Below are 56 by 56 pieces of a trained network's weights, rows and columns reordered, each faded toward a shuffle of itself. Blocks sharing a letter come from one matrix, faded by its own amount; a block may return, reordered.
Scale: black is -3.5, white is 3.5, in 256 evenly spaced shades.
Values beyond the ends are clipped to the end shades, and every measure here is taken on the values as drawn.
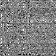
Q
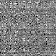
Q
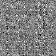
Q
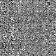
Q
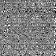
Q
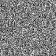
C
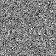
C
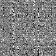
Q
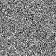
C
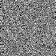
C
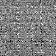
Q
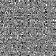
Q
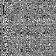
Q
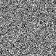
C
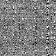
Q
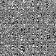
Q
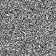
C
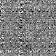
Q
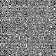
Q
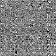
Q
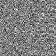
C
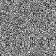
C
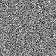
C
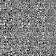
Q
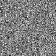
C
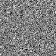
C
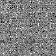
Q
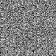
C
